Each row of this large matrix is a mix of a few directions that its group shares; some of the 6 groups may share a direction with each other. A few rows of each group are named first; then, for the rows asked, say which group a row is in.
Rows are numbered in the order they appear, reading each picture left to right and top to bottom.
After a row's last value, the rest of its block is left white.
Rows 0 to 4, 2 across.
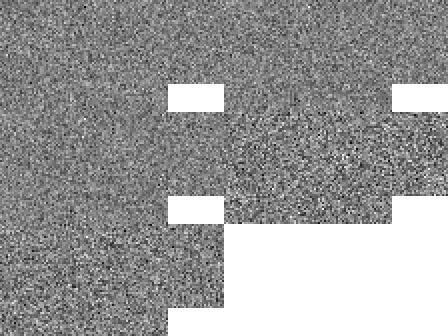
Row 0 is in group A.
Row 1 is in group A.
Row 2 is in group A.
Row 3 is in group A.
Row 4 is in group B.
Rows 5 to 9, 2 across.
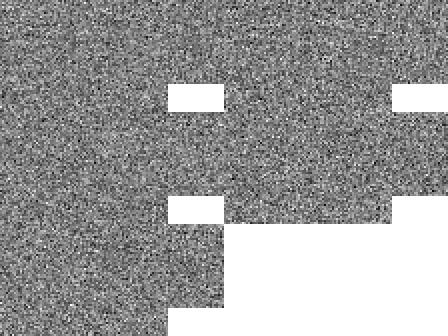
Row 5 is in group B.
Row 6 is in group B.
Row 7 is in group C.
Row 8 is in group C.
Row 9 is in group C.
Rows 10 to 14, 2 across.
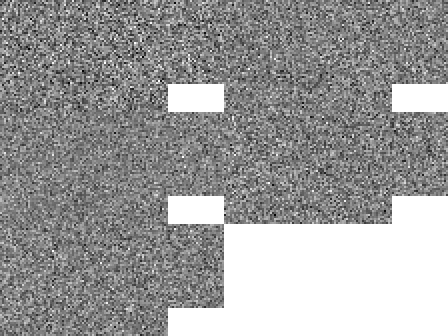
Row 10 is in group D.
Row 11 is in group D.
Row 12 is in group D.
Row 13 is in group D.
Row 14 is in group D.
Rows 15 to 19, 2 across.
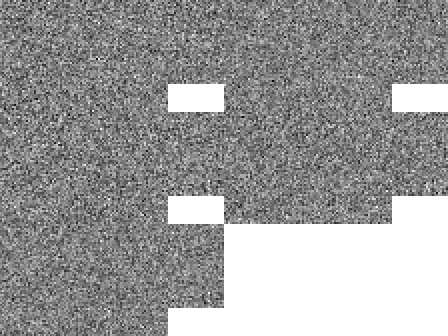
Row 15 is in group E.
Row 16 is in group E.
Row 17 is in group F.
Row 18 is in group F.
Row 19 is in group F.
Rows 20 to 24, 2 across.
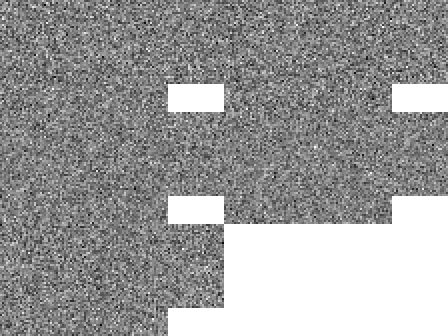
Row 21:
B
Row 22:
E
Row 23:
A
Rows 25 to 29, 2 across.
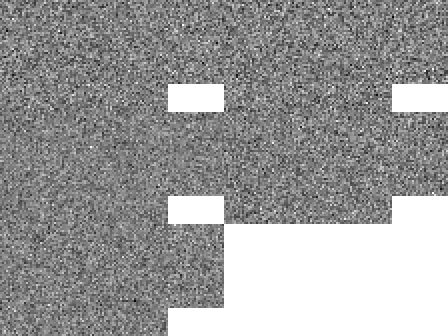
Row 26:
F
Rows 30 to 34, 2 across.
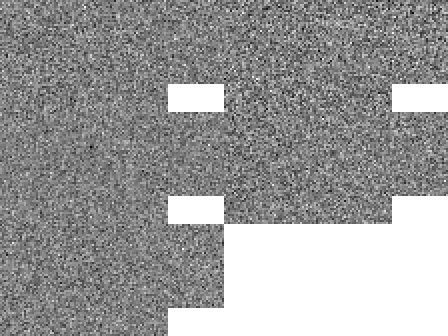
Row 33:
D
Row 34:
F
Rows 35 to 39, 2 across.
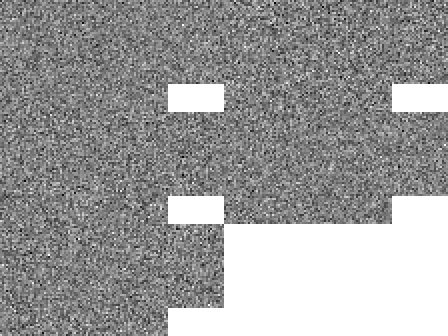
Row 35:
F
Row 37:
D
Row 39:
B
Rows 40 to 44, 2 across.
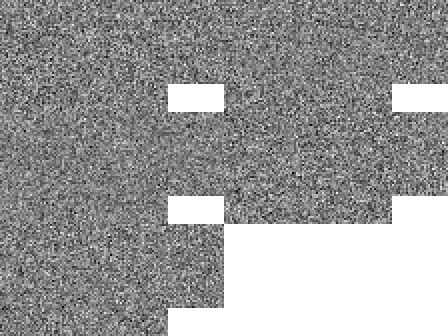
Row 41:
B
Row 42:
A
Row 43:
B
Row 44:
D
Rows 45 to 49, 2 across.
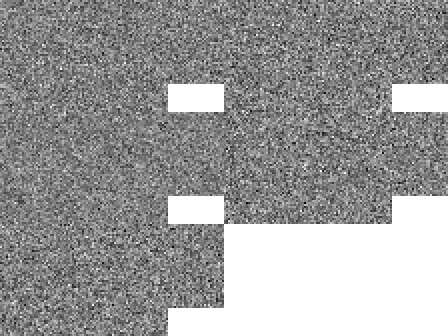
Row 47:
A
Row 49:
B
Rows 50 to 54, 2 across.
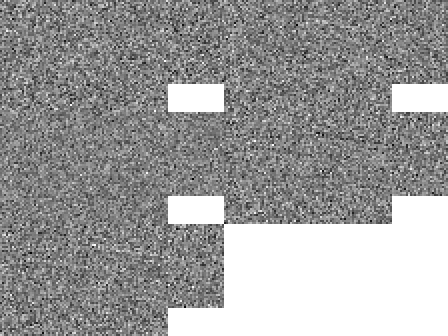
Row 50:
F
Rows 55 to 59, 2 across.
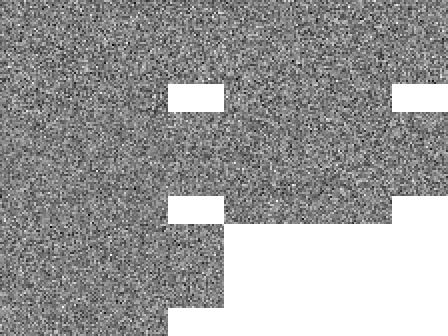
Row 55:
C
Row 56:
B
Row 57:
E
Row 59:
D
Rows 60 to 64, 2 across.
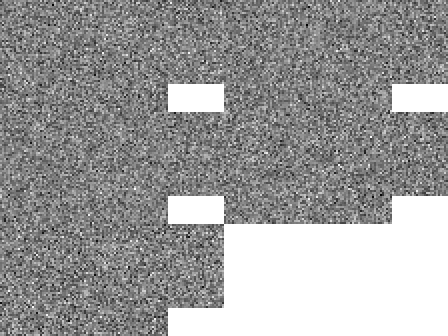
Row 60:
C
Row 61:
A
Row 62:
E
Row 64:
C
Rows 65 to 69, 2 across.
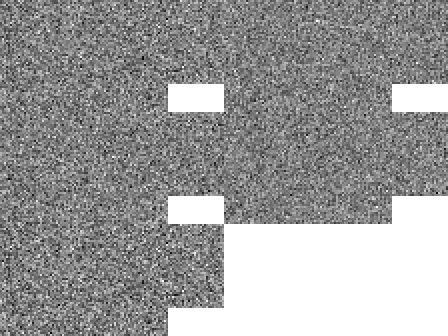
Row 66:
B
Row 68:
F
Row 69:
B
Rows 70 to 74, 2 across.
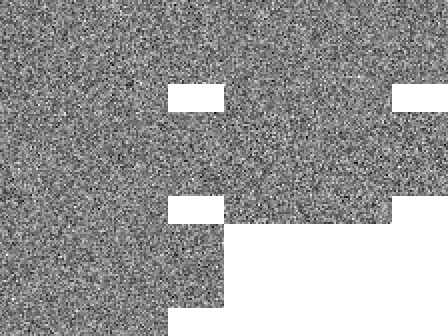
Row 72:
A
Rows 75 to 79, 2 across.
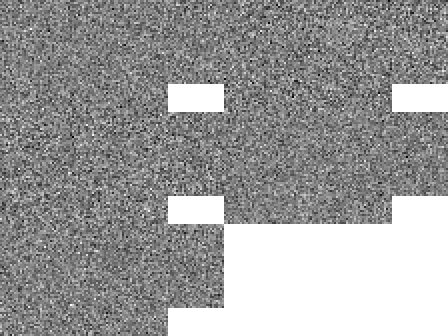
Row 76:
C
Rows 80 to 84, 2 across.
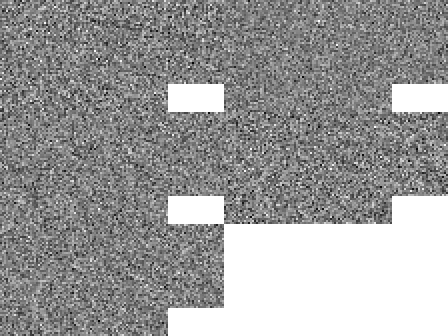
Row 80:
C
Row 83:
A
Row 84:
A
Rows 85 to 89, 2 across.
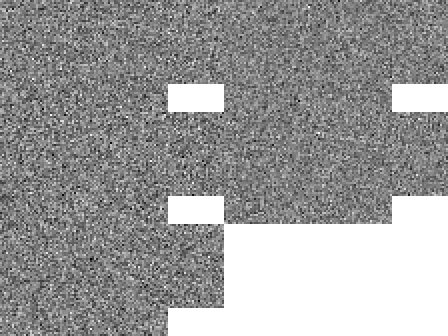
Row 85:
C
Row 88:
C
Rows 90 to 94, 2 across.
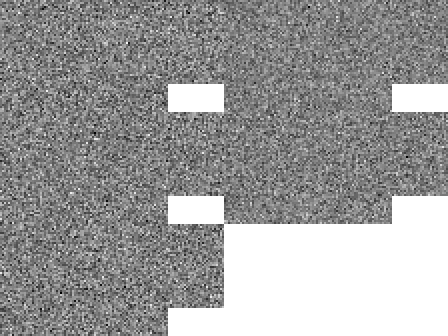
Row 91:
A
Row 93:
D
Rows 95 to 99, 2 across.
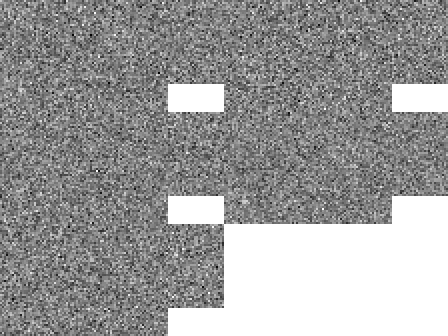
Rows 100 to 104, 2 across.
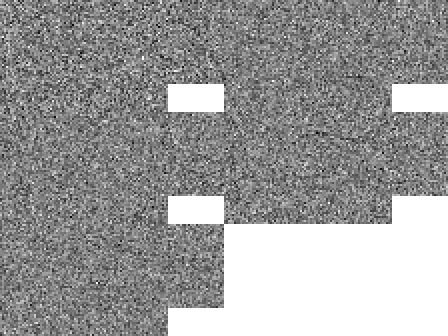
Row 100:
B
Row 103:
B
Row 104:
E
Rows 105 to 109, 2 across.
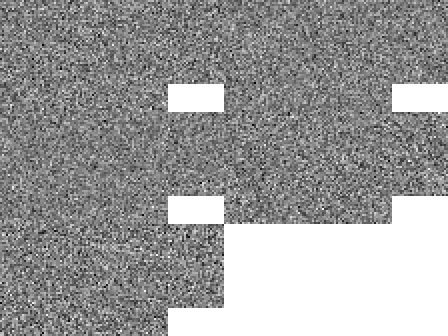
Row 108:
A
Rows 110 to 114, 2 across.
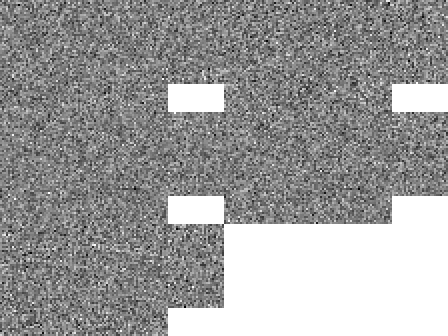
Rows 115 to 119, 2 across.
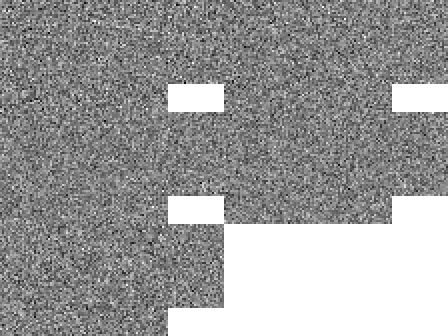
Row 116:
D
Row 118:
D
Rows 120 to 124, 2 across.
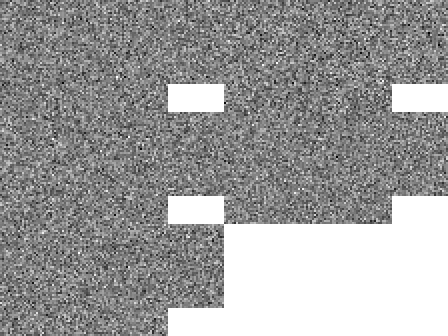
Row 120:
D
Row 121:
D
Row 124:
C
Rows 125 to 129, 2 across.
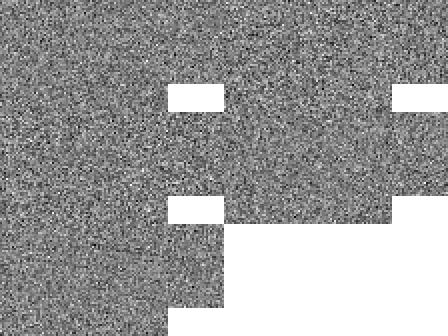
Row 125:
A
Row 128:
F
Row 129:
C
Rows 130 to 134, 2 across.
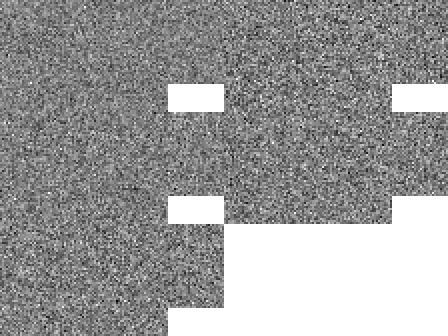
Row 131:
B
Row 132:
E
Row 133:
B
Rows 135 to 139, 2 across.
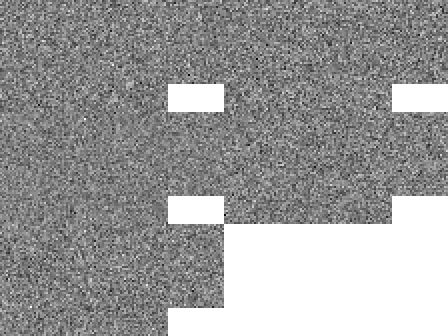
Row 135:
D
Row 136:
C
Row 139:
A
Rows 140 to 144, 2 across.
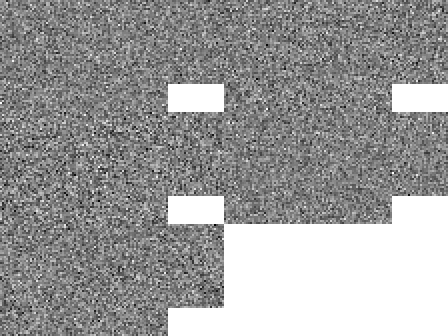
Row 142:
B
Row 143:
E
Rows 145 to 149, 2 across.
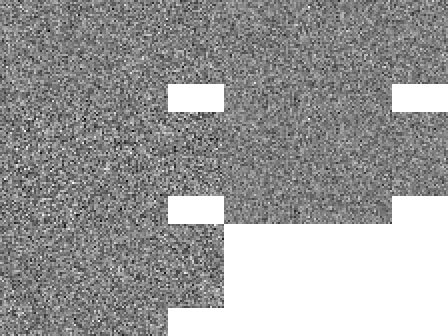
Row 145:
B
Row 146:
A
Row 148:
A
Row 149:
A
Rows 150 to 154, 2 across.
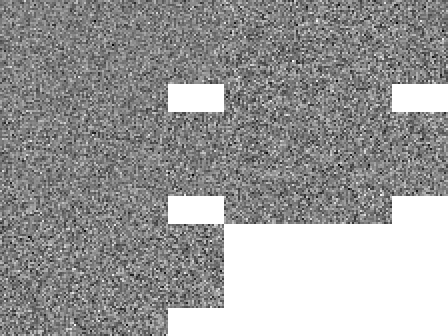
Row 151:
B
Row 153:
D
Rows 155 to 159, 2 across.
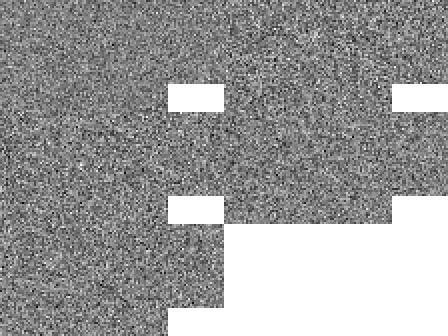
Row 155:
C
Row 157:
B
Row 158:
D
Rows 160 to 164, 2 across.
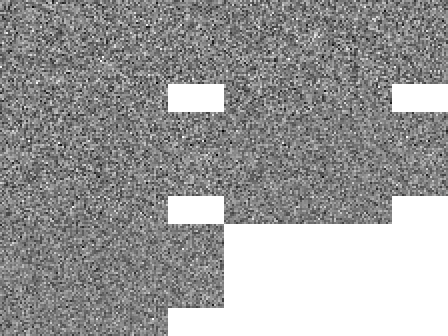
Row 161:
A
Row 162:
F
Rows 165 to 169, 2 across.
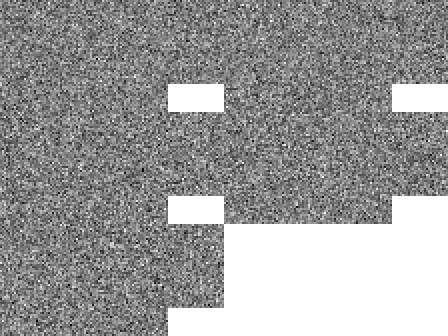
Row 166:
F
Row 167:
B
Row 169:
B
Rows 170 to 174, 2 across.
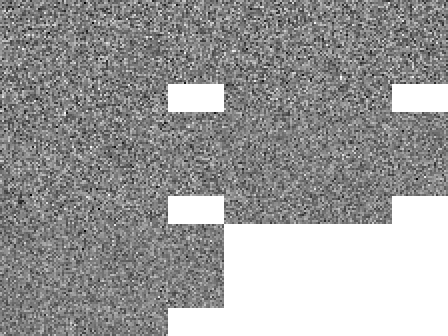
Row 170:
B
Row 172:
A
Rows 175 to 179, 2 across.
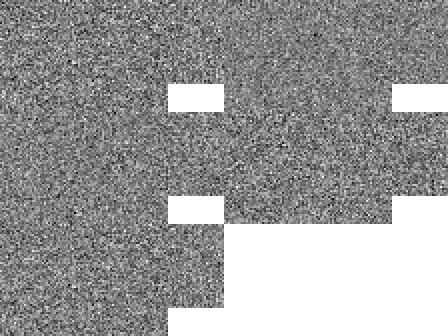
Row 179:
B
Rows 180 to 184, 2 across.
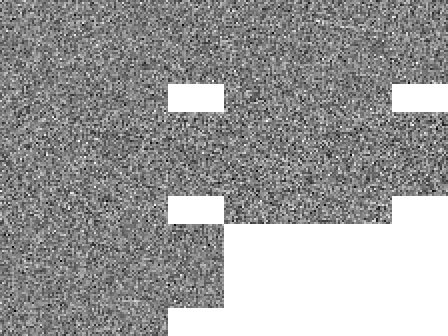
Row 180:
F
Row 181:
B
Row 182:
C
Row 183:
C
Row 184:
E
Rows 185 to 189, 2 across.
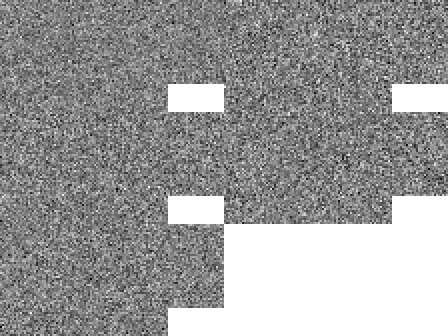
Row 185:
B
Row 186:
A
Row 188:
A
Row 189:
D
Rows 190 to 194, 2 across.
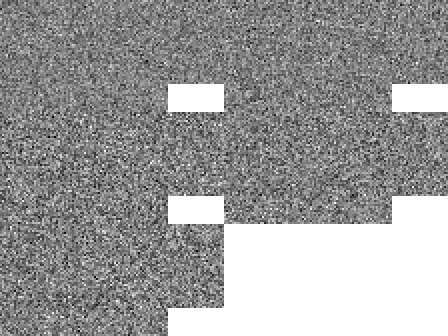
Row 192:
C
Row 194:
D
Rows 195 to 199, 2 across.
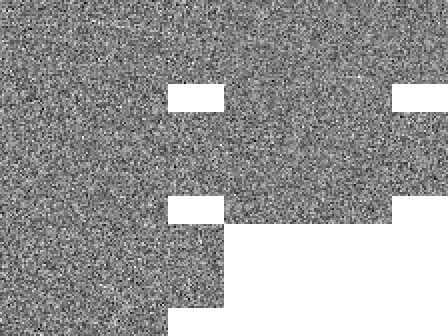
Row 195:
C
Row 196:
E
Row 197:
A
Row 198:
B
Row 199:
D
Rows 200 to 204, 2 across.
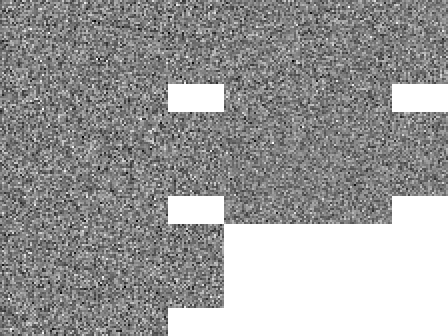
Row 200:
E
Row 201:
B
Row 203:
B
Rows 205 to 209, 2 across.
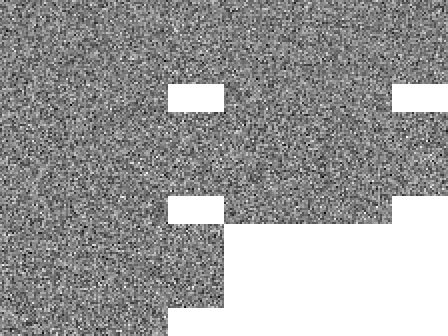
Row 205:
F
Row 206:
C
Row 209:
C
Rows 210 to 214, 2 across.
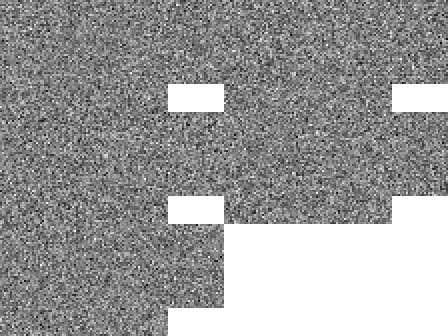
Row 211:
D
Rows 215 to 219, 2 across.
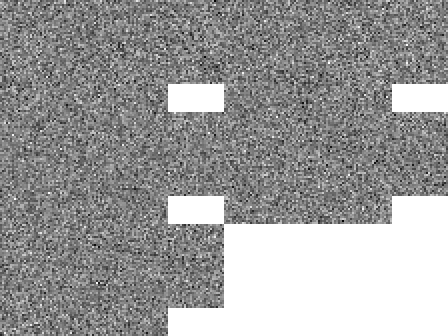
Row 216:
D
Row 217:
E
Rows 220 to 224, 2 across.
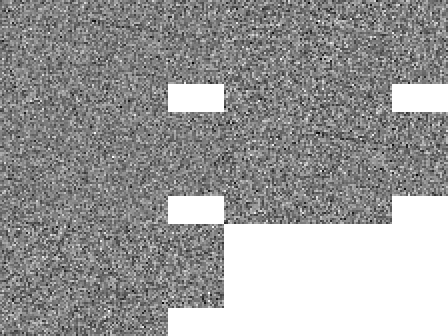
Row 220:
B
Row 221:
B
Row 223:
B
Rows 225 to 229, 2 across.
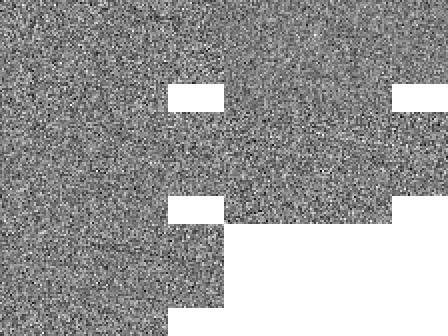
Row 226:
A
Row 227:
E
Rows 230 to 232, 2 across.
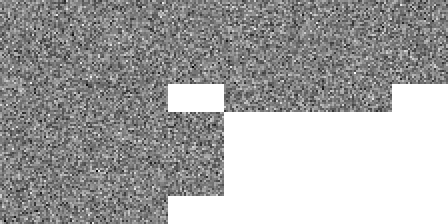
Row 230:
A
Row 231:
B
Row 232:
E
